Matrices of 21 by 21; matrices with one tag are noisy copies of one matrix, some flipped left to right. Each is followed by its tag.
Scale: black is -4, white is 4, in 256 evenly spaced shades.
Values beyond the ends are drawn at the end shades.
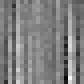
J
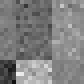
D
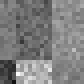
D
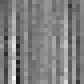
J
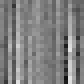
J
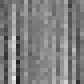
J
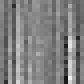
J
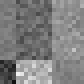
D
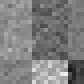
D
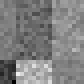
D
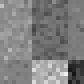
D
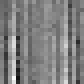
J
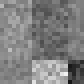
D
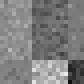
D
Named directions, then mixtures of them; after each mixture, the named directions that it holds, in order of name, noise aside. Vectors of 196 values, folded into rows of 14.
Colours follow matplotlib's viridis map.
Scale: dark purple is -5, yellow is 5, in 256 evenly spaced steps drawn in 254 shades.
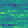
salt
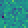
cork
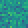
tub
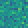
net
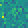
cork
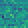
cork, salt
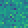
cork, net, salt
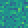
net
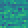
cork, net, salt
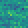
net, salt, tub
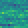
salt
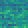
cork, salt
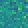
net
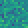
cork, tub
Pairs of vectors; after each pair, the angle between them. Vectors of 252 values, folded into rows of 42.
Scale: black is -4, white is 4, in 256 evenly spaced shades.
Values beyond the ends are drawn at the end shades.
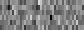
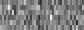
nearly opposite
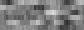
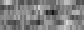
nearly opposite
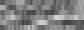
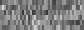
partly aligned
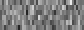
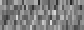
partly opposed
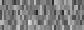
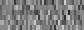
partly aligned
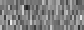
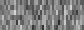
partly aligned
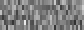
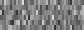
partly aligned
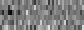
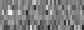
nearly opposite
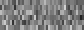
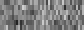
orthogonal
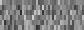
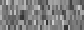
orthogonal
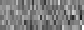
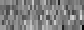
nearly opposite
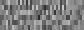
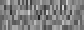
nearly parallel
